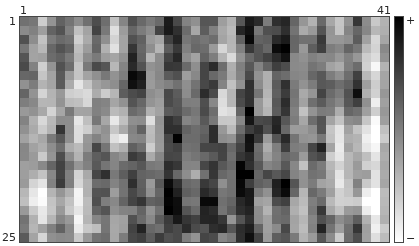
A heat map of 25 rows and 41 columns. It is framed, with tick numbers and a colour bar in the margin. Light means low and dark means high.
Stripes: upright, repeating 10 times. Grain: streaks running down. Ninth with the highest average: bottom middle. Slope: none.
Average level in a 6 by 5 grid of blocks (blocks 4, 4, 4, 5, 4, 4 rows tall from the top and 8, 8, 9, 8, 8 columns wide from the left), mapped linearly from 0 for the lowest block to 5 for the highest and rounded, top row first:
2 2 3 4 2
2 3 3 3 2
1 2 3 3 2
2 2 4 4 0
0 4 5 4 0
1 3 5 3 2
